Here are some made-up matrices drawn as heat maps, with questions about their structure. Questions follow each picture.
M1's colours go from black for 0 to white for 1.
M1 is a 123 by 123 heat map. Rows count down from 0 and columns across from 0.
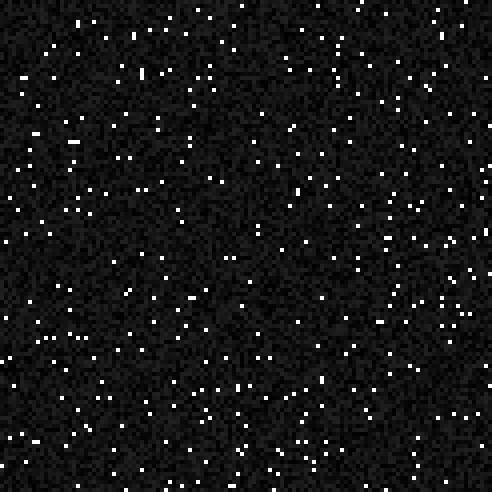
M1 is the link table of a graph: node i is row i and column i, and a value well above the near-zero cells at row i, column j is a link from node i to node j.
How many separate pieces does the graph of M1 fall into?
3
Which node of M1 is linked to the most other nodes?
node 19
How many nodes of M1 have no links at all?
0
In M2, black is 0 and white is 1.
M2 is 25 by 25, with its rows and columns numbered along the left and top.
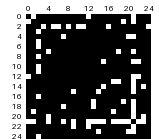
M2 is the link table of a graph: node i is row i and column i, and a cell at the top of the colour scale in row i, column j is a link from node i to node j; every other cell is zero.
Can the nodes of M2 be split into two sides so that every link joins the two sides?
no
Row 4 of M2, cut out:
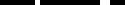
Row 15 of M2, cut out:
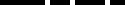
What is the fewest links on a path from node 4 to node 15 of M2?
2
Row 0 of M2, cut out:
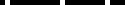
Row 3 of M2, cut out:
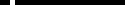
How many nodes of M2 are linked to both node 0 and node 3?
0
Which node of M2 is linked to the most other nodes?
node 21
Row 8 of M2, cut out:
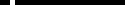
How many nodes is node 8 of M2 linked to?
1
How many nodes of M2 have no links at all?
0
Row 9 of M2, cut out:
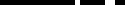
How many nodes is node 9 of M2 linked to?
3
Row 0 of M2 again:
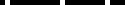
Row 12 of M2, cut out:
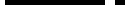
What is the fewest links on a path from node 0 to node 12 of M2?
1
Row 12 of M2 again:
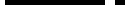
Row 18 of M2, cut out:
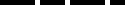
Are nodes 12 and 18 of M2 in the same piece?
yes
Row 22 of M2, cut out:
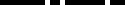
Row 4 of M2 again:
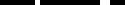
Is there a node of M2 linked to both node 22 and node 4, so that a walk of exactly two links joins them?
yes
